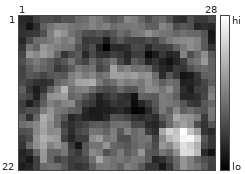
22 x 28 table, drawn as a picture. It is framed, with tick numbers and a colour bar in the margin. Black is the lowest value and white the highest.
The bottom right is the ninth with the highest average. The texture is blotchy. No single row or column stands out from its neighbours. Concentric rings centre on the bottom middle. No overall slope runs across the table. An odd patch, higher than its surroundings, sits in the bottom right. Values change most from cell to cell in the bottom right.
